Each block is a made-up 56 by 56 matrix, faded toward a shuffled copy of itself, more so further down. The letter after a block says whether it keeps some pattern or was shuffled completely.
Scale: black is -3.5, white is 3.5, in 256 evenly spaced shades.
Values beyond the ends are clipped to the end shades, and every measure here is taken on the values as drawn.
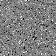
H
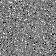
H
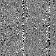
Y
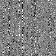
Y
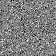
H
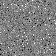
H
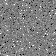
H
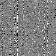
Y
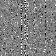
Y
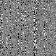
Y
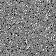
H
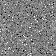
H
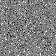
H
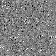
H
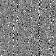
Y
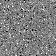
H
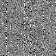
Y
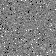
H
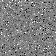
H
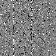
Y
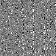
Y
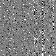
Y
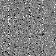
Y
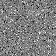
H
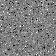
H
